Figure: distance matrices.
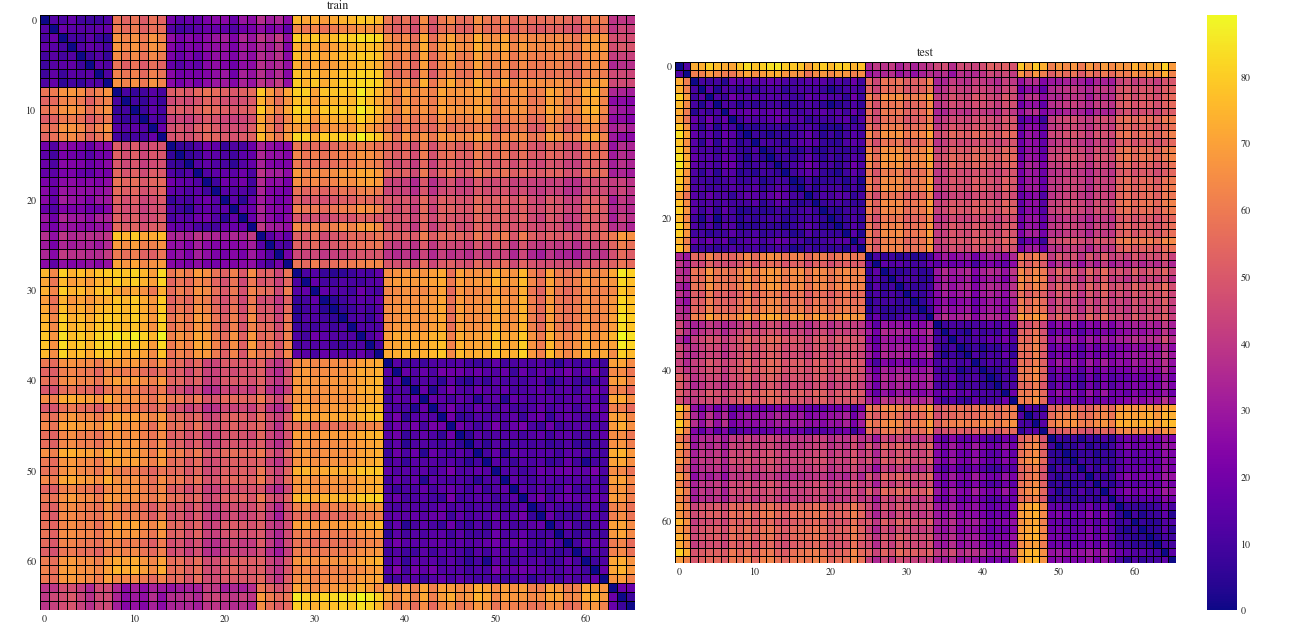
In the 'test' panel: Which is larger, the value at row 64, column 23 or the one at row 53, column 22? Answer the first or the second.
the first
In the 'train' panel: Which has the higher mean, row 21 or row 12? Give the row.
12
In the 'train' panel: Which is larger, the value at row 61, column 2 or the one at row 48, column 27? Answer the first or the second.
the first
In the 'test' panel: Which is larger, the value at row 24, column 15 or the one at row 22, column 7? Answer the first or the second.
the second
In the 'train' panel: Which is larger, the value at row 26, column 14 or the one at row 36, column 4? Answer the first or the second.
the second
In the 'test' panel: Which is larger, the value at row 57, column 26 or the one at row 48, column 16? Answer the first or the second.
the first
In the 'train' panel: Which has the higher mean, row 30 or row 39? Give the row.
30
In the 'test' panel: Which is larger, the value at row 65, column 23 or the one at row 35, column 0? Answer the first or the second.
the first
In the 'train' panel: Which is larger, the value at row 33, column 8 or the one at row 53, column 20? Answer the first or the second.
the first
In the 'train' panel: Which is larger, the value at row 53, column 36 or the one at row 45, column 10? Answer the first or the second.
the first
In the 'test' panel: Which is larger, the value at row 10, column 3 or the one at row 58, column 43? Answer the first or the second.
the second
